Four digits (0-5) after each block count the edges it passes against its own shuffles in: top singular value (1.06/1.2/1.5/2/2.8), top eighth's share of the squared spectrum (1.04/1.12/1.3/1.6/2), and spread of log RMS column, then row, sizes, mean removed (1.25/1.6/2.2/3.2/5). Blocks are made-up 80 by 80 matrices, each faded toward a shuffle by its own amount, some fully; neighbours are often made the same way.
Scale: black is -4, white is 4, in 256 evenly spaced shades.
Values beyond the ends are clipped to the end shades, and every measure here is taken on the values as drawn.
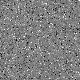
0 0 0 0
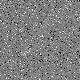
0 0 0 0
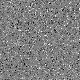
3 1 0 0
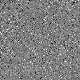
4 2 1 1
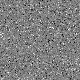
1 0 0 0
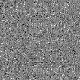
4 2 1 1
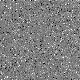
3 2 0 0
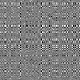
5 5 4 4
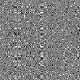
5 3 2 2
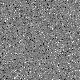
0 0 0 0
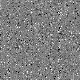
1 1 2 1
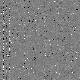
3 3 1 0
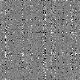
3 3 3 2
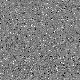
3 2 0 1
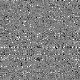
4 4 1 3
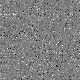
3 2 0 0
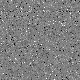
2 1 0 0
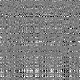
5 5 2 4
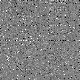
3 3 1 1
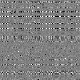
5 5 2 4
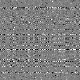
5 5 2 4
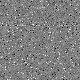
2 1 0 0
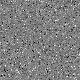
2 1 0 0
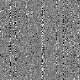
2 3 4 0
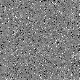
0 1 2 0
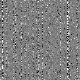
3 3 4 0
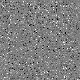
3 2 1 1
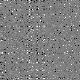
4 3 2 2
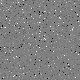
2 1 0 0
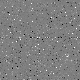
2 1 0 0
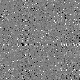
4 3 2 1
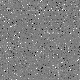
2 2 0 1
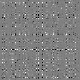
4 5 3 3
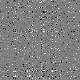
4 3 2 2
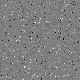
0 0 0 0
